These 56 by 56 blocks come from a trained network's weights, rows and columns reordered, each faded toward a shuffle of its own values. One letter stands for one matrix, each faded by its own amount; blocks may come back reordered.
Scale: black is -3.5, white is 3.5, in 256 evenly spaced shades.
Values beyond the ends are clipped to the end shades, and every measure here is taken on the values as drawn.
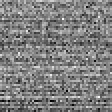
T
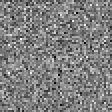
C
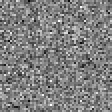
C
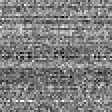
T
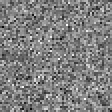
C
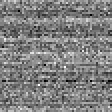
T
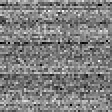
T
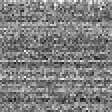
T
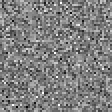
C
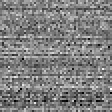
T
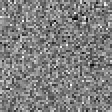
C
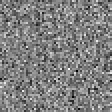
C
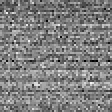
T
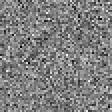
C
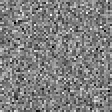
C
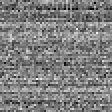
T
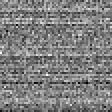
T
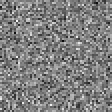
C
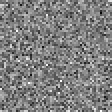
C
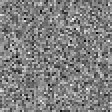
C
